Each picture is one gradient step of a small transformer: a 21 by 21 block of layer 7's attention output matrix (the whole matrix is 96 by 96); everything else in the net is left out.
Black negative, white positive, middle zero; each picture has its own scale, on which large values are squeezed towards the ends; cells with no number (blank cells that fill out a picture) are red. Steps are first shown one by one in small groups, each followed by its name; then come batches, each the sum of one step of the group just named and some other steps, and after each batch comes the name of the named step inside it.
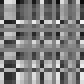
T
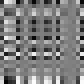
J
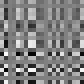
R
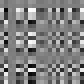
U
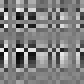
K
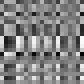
T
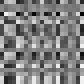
T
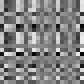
U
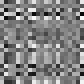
U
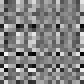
R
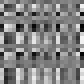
J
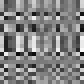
R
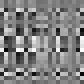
K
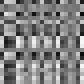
T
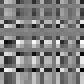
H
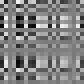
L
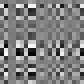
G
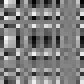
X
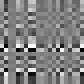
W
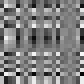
X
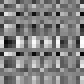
H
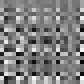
X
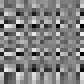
H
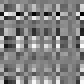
X
